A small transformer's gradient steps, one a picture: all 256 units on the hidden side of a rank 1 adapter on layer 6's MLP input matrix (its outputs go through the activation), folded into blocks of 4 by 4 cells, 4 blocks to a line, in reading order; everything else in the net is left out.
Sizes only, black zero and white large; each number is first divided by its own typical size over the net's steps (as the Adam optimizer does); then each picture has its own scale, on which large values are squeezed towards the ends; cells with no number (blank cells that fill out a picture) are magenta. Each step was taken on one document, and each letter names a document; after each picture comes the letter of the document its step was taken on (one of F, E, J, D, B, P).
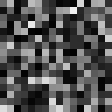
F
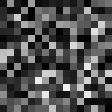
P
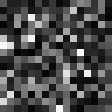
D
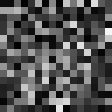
D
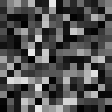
P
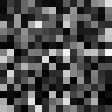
D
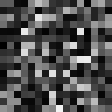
F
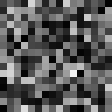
P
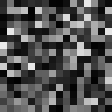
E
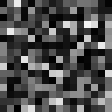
E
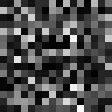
E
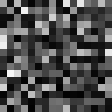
D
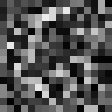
F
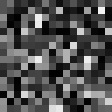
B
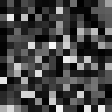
B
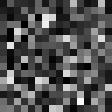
F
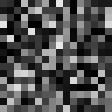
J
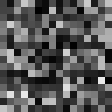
P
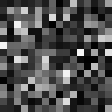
D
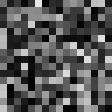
F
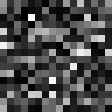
D
